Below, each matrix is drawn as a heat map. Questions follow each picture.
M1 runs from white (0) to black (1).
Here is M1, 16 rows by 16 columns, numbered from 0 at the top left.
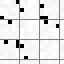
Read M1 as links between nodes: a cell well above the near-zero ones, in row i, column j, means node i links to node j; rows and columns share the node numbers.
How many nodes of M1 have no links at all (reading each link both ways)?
7
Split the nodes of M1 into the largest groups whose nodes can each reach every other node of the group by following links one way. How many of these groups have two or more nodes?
2
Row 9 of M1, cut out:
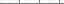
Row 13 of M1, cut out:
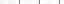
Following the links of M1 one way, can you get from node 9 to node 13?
no
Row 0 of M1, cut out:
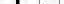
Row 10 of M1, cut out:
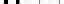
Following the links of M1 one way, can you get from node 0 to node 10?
yes
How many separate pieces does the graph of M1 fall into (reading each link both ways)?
9
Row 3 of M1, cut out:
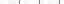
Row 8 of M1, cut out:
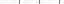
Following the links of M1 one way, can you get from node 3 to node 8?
no
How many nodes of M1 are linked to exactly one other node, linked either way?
5
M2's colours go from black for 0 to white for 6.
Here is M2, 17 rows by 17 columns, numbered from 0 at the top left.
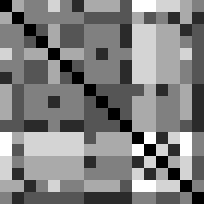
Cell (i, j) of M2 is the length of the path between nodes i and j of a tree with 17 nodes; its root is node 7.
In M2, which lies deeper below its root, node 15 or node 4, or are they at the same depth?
node 15
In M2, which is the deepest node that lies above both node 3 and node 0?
10
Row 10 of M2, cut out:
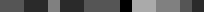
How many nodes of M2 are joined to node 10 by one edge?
5
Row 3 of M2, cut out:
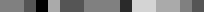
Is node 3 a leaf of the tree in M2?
yes
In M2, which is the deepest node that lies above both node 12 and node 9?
16
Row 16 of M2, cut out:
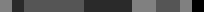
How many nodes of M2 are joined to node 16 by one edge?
5
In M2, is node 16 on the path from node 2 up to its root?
yes
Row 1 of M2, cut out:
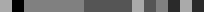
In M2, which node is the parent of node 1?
16
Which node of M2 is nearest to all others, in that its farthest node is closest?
16
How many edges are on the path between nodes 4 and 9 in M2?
3
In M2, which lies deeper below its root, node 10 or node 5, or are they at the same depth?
node 5
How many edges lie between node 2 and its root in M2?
3
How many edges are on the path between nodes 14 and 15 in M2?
5
